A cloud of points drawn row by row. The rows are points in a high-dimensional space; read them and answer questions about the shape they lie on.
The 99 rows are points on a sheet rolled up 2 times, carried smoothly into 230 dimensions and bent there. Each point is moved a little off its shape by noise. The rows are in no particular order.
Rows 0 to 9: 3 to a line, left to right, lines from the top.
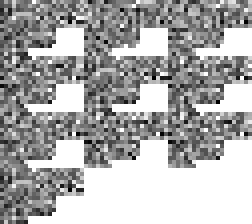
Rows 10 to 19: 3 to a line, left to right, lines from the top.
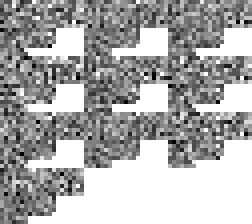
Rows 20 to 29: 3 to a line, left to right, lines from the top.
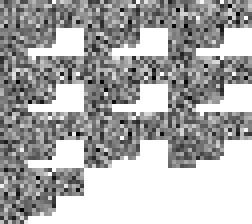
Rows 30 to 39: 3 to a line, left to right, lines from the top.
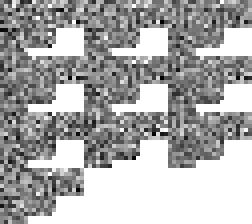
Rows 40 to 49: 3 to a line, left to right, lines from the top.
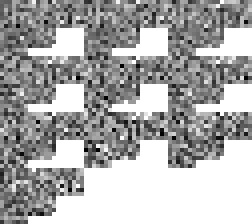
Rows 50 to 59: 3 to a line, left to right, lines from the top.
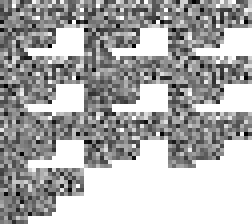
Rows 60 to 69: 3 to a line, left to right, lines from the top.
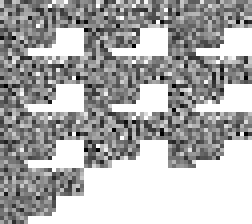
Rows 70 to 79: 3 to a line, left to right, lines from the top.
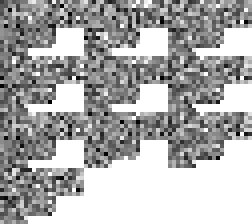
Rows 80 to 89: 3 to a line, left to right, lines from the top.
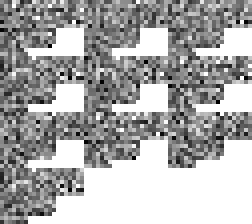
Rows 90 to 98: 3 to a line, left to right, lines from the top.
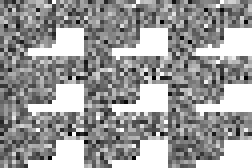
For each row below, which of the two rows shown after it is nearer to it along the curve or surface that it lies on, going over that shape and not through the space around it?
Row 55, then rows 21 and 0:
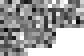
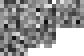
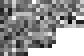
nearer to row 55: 0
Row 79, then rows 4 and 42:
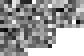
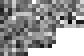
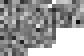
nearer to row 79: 4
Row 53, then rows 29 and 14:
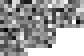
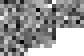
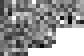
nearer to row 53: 14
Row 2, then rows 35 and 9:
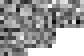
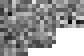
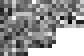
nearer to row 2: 35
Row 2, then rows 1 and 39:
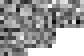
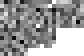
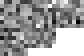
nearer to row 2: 39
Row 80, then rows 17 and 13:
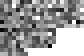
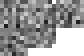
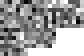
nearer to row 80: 13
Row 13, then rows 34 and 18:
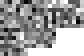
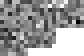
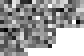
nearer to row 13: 18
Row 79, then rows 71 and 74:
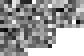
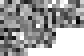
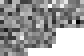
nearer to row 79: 71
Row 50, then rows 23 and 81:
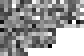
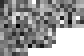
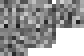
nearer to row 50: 23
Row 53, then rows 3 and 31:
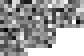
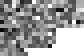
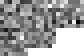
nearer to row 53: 3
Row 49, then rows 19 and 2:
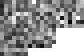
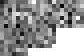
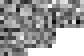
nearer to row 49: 19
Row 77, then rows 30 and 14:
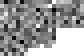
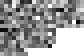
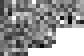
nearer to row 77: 14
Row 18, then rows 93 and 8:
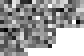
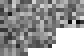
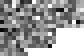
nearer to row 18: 8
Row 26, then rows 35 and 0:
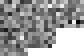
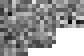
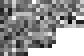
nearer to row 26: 35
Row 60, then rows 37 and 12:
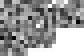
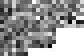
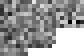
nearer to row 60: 12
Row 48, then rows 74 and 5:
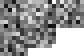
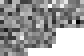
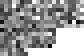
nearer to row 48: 74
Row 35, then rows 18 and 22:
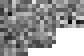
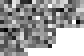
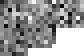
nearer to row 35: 22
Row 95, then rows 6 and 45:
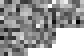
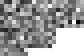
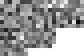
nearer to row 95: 45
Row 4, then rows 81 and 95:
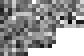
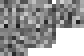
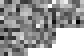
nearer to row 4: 95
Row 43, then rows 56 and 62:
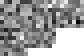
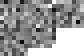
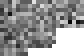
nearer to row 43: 62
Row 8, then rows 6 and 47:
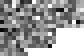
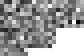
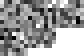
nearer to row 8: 47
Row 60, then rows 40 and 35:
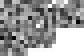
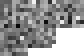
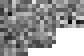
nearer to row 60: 35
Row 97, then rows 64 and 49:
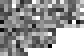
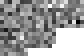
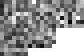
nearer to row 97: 49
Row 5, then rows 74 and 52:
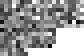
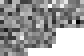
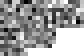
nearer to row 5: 52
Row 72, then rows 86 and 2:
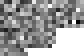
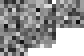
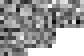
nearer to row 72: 2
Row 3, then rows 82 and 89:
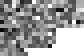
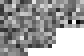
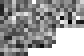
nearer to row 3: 89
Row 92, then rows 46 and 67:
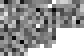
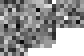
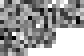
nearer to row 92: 46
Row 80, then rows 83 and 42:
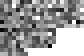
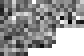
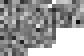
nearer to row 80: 83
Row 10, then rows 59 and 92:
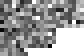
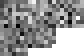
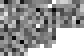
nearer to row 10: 59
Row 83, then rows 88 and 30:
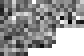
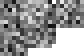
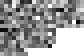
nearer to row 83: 30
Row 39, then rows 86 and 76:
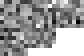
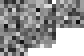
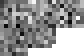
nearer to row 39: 86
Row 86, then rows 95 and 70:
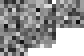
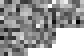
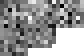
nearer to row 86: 70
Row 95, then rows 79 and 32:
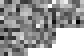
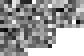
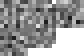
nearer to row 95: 32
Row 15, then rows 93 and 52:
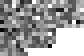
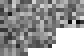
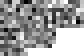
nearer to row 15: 52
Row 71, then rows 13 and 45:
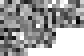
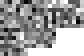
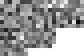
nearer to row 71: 13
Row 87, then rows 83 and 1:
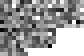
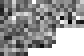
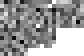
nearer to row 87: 83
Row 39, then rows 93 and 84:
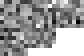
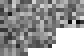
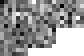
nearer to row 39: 93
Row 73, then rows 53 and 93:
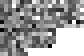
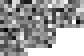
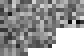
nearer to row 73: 53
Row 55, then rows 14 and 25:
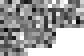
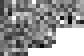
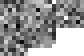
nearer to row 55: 14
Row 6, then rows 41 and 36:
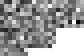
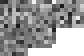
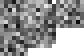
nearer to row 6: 41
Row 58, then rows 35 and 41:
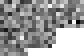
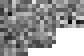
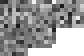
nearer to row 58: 35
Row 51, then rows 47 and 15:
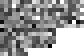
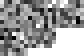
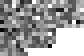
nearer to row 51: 15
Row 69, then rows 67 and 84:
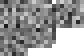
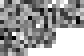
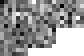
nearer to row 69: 84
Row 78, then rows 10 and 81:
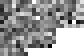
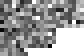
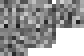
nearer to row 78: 10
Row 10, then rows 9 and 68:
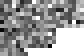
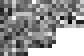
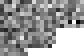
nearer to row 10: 9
